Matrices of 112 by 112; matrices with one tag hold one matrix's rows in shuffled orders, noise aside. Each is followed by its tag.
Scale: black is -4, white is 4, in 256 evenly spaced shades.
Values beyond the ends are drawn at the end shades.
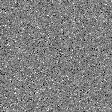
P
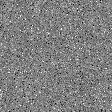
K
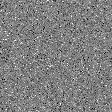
P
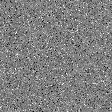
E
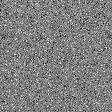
P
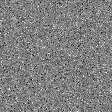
K
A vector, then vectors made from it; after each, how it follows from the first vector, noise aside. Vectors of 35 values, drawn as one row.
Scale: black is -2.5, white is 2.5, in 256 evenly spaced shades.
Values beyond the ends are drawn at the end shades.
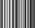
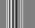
partly zeroed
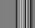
partly zeroed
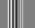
partly zeroed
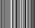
partly zeroed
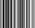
negated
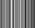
partly zeroed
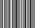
partly zeroed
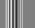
partly zeroed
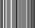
partly zeroed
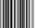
negated
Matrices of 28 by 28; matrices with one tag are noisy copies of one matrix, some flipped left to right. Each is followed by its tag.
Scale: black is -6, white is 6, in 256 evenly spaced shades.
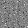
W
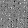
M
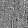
M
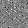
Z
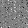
Z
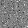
W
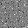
W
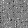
M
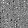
M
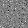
W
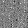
M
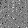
Z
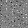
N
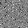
Z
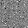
W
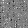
M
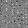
N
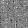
M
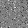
Z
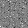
W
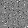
W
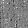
M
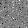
Z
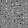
N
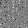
Z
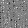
M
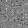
N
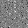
Z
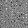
N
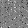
Z
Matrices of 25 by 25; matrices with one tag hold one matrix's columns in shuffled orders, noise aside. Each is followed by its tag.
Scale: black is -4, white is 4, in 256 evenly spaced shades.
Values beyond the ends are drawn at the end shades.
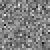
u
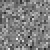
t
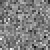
t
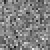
t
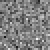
t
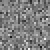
t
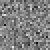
u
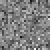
t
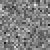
u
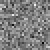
u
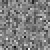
t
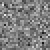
u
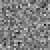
u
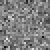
t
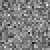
u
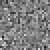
t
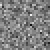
u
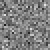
u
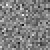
u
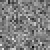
t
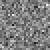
u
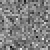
t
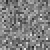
t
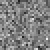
t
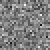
u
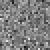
t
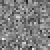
t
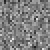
t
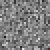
t
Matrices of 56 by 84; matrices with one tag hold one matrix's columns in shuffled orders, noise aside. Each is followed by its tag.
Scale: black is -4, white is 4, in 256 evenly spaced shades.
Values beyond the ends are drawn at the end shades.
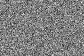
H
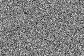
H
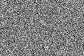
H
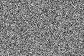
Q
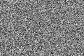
H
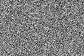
Q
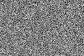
Q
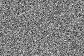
Q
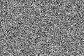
Q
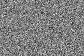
H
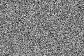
Q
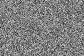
H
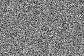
Q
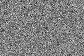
Q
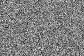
H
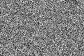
H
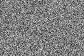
H
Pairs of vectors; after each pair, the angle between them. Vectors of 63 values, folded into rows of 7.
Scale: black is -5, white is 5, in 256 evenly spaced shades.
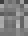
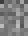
nearly parallel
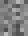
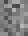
partly aligned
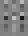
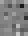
orthogonal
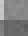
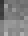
nearly opposite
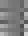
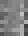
nearly opposite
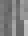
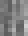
nearly parallel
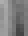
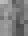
nearly parallel
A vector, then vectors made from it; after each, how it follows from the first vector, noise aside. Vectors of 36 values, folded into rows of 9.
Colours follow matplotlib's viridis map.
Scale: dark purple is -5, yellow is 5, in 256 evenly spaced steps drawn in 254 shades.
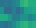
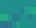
partly zeroed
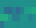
partly zeroed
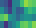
scaled up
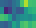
scaled up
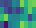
scaled up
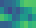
scaled up
